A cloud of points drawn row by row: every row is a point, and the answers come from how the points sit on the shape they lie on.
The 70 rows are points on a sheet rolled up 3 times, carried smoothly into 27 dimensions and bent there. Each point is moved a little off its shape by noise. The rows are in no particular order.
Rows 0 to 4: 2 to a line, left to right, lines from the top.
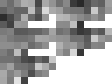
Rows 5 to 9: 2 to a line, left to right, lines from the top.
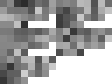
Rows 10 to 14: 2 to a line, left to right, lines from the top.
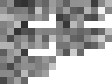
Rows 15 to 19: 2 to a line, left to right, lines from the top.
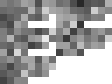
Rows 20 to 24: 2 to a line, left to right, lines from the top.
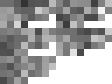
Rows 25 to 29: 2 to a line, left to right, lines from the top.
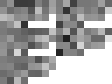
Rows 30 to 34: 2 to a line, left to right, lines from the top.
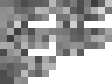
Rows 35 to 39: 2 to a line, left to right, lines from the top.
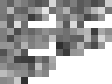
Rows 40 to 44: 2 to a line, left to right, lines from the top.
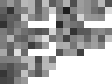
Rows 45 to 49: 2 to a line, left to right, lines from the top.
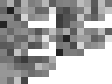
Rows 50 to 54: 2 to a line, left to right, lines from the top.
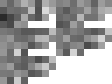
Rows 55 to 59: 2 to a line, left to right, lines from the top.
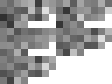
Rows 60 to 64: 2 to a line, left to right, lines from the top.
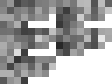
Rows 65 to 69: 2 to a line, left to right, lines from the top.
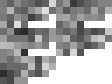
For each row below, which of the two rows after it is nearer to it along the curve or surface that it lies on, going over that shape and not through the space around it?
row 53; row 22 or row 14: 22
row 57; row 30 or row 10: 30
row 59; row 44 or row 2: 2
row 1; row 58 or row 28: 58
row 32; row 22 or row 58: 22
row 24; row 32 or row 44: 32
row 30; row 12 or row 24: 24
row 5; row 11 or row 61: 11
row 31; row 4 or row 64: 4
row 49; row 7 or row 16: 7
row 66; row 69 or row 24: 24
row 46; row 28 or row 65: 28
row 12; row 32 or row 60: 32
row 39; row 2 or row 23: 23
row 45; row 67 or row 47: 67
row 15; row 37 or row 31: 37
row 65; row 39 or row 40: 39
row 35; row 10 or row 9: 10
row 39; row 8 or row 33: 8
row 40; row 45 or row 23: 45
